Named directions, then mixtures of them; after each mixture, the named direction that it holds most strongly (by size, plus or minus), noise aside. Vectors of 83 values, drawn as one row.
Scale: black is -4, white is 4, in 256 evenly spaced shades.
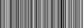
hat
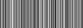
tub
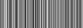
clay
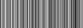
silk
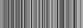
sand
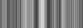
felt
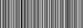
tub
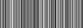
tub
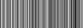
silk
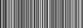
tub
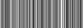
hat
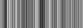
felt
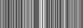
felt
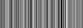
hat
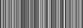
tub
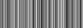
hat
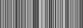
tub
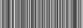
sand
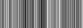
felt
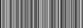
hat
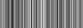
sand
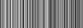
silk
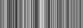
felt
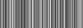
tub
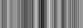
felt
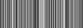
tub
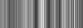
felt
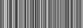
clay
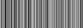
silk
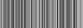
sand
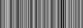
hat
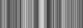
felt
